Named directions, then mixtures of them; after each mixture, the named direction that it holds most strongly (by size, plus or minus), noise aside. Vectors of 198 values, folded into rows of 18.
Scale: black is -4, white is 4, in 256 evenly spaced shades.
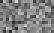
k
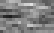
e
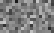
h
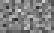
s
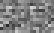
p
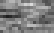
e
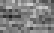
e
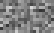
p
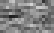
e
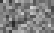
k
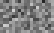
s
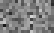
h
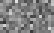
h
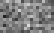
s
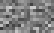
p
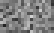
s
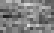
e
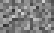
s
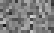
h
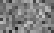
k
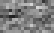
e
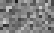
h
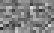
p
